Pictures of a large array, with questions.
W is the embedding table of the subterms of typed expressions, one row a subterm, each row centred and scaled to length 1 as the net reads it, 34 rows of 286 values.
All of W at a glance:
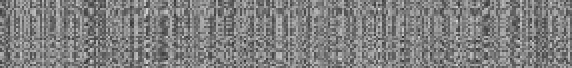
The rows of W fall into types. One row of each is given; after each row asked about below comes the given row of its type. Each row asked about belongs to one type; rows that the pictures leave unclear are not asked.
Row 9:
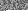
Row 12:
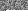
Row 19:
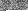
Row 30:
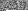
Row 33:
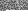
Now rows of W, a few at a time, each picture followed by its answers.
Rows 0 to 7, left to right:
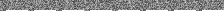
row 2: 19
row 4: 33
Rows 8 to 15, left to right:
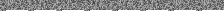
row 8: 12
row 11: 9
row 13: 9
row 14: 12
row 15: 12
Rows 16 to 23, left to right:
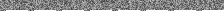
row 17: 12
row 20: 30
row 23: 9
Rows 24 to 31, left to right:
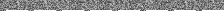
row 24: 30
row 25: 33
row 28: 9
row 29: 30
